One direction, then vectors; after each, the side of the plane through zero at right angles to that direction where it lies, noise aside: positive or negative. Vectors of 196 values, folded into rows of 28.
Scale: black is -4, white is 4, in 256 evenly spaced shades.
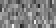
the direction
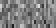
negative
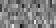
positive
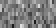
negative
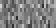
negative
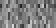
positive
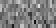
negative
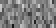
negative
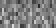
positive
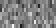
positive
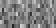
negative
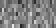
positive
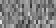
positive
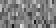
negative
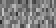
positive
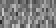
positive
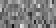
negative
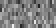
positive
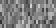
negative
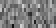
negative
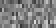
positive
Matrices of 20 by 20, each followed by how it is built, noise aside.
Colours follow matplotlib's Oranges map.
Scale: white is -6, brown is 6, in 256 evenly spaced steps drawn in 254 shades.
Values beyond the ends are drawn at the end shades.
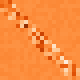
banded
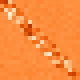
banded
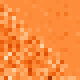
lower triangular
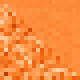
lower triangular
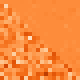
lower triangular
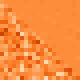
lower triangular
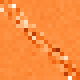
banded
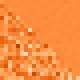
lower triangular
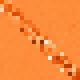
banded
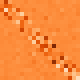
banded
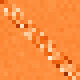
banded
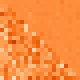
lower triangular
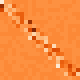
banded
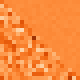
lower triangular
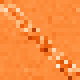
banded
